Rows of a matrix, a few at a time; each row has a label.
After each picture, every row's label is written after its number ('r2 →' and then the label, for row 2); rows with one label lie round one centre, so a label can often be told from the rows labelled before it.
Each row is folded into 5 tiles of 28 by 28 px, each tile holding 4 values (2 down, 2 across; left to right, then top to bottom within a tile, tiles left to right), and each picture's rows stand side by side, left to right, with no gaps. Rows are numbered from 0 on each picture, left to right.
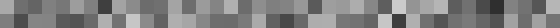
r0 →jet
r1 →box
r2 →jet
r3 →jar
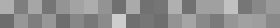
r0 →box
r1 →box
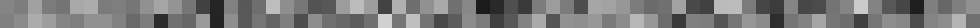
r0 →box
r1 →jar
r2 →jet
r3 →jar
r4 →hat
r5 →jar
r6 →jar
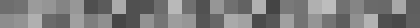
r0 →hat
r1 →hat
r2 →hat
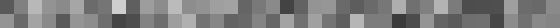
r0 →hat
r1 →box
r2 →hat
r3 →jar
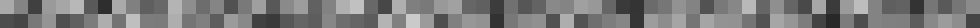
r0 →jet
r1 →hat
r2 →jet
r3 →jar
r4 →jar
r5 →hat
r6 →jar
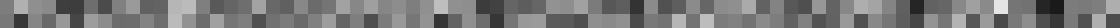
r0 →jar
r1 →hat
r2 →box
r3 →jar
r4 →jar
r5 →hat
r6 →jar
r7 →jar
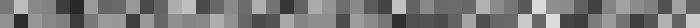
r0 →jar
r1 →hat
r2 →hat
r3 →jet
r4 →jet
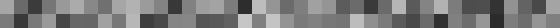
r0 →jet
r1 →jet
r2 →hat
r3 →jar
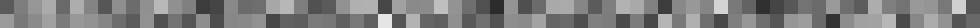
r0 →hat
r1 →jar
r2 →jet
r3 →jar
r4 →jet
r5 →jar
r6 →hat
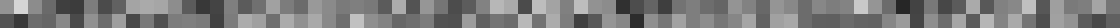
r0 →jar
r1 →jar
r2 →hat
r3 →jet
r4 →jar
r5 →hat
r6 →jar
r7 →hat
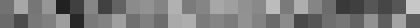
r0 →jar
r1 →box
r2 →jar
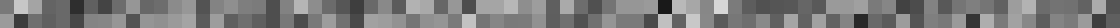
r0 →jar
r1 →hat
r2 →jar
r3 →box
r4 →jet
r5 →jar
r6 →jar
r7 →hat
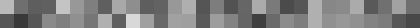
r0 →jet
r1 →hat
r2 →hat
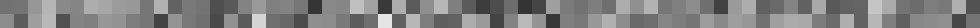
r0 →box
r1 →jar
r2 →jet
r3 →jar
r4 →box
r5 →hat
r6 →hat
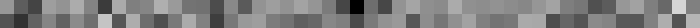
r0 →jet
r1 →jar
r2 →jar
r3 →box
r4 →jet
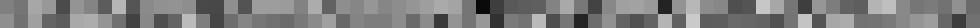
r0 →hat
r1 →jar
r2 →box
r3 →jar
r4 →jet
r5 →jet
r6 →hat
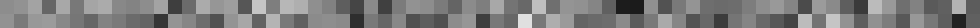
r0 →box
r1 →jet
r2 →jar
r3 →jet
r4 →jar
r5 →jet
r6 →hat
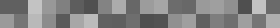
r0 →hat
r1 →jet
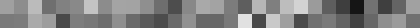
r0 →box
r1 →jet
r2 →jar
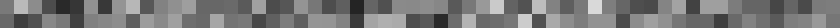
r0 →jar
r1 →hat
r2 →jar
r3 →jet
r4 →hat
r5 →jar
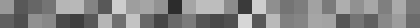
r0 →jet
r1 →jet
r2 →box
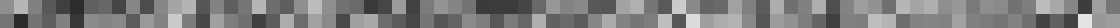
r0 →jar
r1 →hat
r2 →hat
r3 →jar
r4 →jet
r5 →hat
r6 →box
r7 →jet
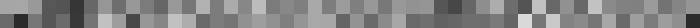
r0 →jar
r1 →box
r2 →box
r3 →jet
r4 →box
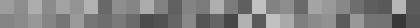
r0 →box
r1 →jet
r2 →hat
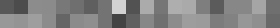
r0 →hat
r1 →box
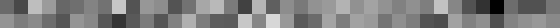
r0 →hat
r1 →jet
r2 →box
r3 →jar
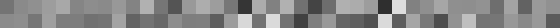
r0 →box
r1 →jet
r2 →jet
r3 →box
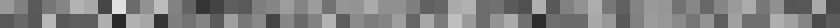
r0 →jet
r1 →jar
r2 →box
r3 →hat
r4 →box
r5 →hat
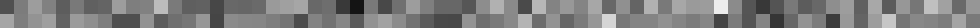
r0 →hat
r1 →jar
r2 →jar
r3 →jet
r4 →box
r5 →jar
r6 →box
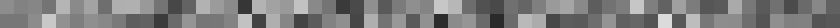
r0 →box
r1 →jet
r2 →jar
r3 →jar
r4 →jet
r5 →hat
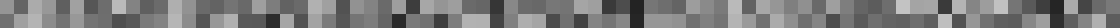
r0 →hat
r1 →hat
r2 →hat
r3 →jar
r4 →jar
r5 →box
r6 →jet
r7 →jar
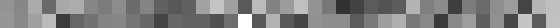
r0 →box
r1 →jet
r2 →jar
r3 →jet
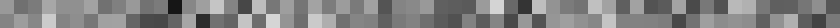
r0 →box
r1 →jet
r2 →box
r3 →jet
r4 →hat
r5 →hat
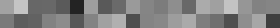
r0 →jar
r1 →box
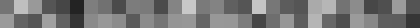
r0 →jar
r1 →hat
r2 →hat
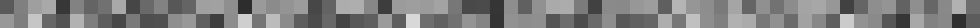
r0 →hat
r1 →jet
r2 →jet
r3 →jar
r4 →jet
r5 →box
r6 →hat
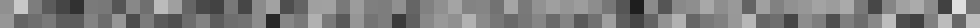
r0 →jar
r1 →jar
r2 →hat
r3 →box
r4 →jar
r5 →box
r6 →jet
